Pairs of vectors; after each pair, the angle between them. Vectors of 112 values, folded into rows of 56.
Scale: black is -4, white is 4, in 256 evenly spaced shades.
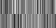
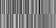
partly opposed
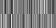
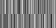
partly opposed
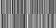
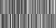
partly aligned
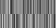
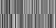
nearly opposite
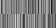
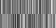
nearly opposite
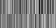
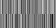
partly opposed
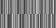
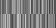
orthogonal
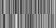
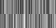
partly aligned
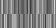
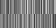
orthogonal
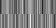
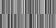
partly opposed
